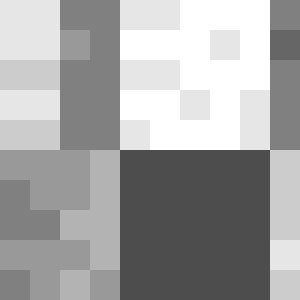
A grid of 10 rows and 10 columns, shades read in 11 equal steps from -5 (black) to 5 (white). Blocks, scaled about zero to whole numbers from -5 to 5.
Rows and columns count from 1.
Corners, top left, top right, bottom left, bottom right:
4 0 0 3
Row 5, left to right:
3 3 0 0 4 5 5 5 4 0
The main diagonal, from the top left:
4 4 0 0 4 -2 -2 -2 -2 3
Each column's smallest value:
0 0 0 0 -2 -2 -2 -2 -2 -1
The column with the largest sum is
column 2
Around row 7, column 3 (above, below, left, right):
1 2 1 2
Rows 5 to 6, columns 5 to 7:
4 5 5 / -2 -2 -2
